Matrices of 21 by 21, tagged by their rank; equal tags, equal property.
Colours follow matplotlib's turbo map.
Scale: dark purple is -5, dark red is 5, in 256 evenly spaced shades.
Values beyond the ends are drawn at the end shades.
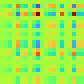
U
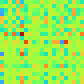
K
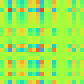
U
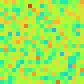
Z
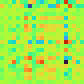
K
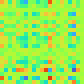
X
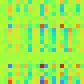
X
